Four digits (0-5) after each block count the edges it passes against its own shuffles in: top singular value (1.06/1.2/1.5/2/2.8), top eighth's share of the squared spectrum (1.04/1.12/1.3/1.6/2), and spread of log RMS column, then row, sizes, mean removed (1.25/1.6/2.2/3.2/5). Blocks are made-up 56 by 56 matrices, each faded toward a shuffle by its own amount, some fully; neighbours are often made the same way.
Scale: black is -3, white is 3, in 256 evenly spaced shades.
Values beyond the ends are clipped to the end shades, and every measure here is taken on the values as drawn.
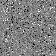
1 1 1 0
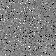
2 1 0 0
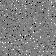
0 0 0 0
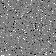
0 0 0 0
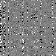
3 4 3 2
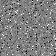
1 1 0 0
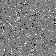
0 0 0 0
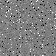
0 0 1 0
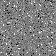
1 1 0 0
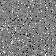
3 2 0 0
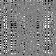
4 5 3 2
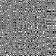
4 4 3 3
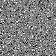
1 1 1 0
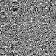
3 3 1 1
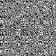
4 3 2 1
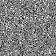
2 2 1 0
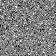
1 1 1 0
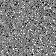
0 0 0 0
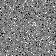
1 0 0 0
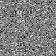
3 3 1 2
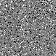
1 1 0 0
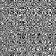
4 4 2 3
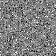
0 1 0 0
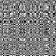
4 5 3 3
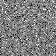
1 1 0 0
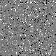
2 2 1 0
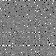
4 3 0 1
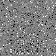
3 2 1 1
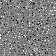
1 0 0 0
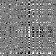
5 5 3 3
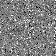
1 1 1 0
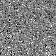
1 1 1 0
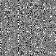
2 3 3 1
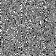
2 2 2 0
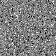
0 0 0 0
